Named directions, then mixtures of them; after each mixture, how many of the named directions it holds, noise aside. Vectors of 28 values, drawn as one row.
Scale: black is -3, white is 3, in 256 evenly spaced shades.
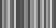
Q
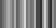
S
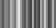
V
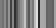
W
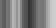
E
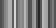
three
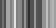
three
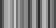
three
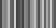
one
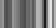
three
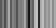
three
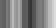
one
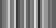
three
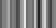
two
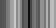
three
